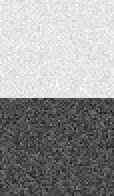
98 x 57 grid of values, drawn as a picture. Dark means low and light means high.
The table splits into 2 rows of 1 panel. Panel 1,1: very high, fine-grained, faint in contrast. Panel 2,1: low, fine-grained.
